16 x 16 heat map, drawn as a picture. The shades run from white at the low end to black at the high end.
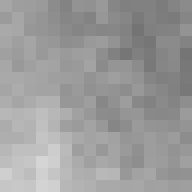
The bottom left is the ninth with the lowest average. There is an overall slope up to the top right. The halves do not mirror each other. The top right is the ninth with the highest average.
